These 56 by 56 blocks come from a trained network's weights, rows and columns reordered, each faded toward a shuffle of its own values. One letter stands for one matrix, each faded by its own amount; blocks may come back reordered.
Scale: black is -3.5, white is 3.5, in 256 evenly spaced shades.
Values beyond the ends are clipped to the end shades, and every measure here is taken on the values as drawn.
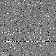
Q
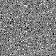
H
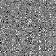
Q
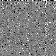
Q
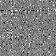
Q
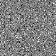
H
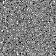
H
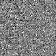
H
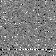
Q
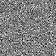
H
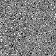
H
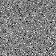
H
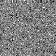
H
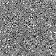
H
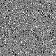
H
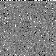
Q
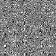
Q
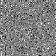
Q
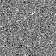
H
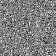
H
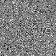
H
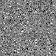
H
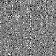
Q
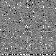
Q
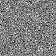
H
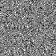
H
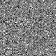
H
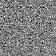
H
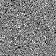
H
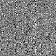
Q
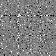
Q
